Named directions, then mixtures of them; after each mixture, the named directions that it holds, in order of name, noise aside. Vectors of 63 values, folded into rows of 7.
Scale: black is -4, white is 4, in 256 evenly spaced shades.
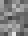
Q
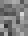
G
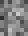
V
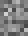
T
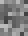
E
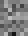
Q, T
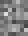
T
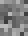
E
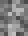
Q, V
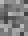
E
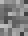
E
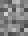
T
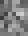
G, V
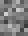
Q, T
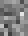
G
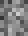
V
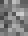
G, V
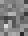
E, G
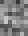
E, T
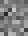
T, V
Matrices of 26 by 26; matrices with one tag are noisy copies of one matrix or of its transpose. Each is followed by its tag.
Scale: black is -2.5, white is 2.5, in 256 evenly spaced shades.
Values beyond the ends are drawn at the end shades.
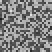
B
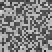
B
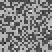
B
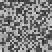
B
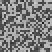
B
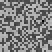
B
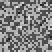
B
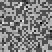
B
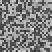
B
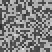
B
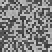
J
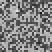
J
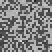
J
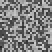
J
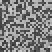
B
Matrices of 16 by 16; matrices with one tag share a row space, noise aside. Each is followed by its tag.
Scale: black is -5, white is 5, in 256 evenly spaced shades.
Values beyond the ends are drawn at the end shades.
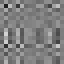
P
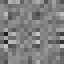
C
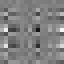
C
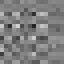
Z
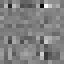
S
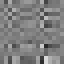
S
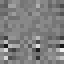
C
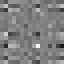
C
